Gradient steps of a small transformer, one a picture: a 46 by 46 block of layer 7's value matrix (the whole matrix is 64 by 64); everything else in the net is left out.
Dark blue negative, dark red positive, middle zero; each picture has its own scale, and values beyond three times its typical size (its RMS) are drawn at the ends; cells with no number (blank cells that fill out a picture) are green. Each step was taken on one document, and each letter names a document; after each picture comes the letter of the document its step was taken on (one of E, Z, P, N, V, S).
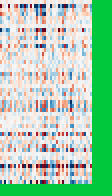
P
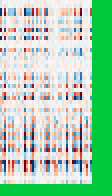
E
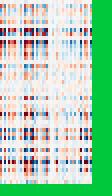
E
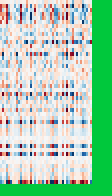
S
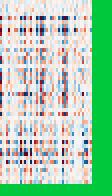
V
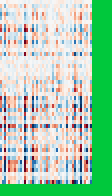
E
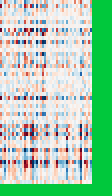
E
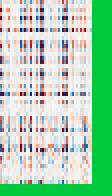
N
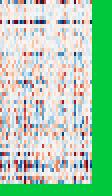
P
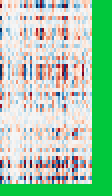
P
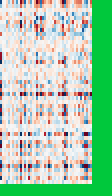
V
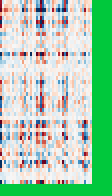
N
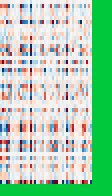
S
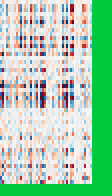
N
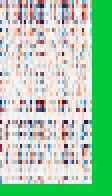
N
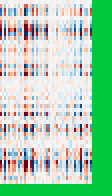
E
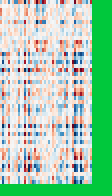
P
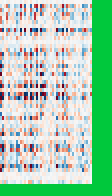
V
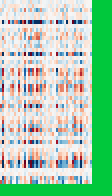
P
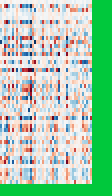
S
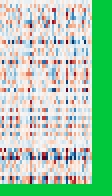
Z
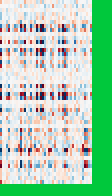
V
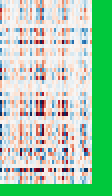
N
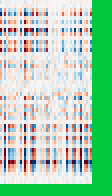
E
